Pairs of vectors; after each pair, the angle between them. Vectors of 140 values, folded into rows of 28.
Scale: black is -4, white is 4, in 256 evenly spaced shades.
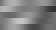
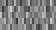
orthogonal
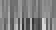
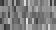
orthogonal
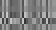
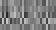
nearly opposite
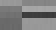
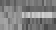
nearly opposite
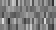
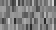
nearly opposite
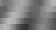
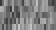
partly opposed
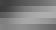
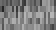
partly aligned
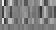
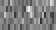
orthogonal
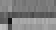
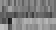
nearly parallel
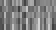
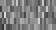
partly aligned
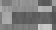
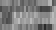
nearly opposite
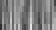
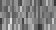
partly aligned
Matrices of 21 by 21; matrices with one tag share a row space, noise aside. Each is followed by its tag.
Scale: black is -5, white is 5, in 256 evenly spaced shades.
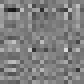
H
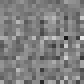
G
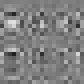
H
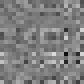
G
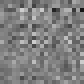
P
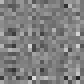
H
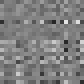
G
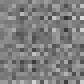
P
